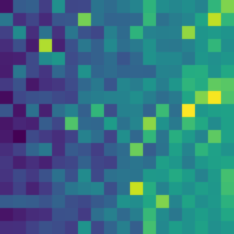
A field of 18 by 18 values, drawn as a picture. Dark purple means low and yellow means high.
The texture is fine-grained noise. The field climbs toward the right. No row or column stands out. The ninth with the highest average is the middle right. There are no regular stripes.
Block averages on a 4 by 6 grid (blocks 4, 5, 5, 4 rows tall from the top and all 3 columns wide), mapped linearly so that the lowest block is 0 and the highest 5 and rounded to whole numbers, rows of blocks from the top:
1 2 2 3 3 5 | 0 1 2 3 4 5 | 0 1 2 3 4 4 | 0 1 2 4 4 4
